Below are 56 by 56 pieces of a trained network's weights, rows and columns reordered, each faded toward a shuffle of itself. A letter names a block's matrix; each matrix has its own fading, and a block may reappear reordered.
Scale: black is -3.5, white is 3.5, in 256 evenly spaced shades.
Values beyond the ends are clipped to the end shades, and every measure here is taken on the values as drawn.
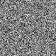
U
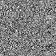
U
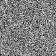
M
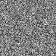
M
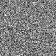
M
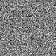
U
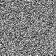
M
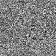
U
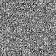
M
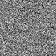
U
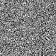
M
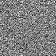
U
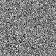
M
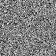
U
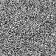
U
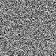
U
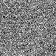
U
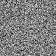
U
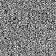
U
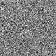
U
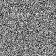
U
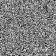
M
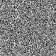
M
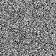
M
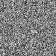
U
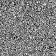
M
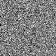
M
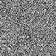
U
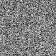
M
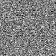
U
